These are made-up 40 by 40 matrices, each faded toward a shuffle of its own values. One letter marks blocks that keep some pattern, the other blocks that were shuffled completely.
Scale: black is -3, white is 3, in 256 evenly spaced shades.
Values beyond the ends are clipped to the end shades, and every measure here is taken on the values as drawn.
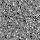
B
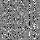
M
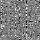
M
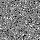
B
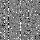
M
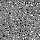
B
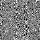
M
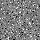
B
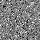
B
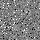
B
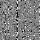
M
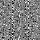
M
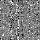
M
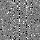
M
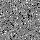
B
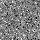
B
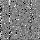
M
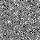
B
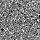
B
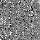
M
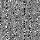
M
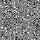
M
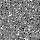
B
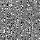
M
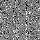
M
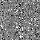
M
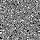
B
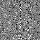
M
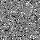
B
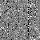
M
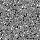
B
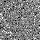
B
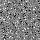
B
